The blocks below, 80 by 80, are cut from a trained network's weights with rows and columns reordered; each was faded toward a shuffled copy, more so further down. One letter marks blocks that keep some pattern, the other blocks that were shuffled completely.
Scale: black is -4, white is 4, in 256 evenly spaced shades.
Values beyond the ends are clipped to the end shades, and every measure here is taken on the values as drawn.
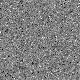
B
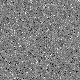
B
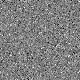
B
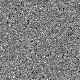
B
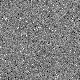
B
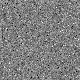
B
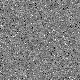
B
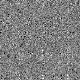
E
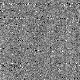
E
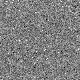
B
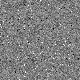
B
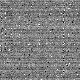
E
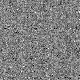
E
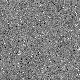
B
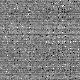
E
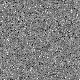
B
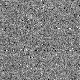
E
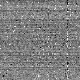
E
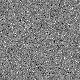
B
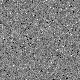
B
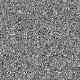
E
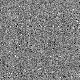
E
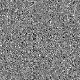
E
